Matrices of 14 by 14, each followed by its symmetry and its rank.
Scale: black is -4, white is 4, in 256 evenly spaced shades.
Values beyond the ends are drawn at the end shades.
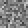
neither, full rank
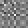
symmetric, rank two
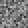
symmetric, full rank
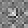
symmetric, rank two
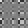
symmetric, rank one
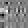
neither, rank two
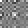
symmetric, rank two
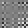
symmetric, rank one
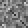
symmetric, full rank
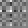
symmetric, rank one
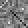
symmetric, full rank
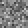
neither, full rank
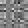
neither, rank two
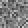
symmetric, full rank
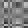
neither, rank one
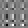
neither, rank one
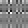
neither, rank one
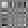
symmetric, rank one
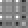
symmetric, rank one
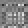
neither, rank two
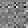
neither, rank two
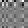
neither, rank one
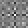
symmetric, rank two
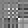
symmetric, rank two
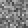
neither, full rank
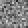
neither, full rank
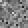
symmetric, full rank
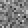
neither, full rank
